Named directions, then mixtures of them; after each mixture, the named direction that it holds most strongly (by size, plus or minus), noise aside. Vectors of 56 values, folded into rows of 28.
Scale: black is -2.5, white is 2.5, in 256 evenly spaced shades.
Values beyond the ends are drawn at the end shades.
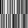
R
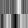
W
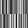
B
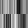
W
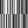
R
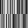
R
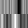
W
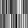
B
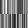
B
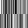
R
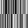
R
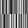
B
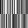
R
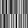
B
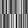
B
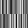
B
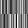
B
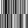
R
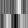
W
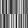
B
